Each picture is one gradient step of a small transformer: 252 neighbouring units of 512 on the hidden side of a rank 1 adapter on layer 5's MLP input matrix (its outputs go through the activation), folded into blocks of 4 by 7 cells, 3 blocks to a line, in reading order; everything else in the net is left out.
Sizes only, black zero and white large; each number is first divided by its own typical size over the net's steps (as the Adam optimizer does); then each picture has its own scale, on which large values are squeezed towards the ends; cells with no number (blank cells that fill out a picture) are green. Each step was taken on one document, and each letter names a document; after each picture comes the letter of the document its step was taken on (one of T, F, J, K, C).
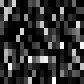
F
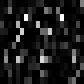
F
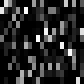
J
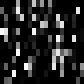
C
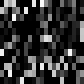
J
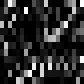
J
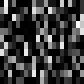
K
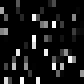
C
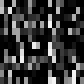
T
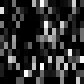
J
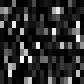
F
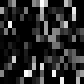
J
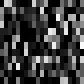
K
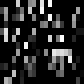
C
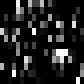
C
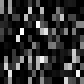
F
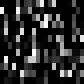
C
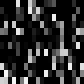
C
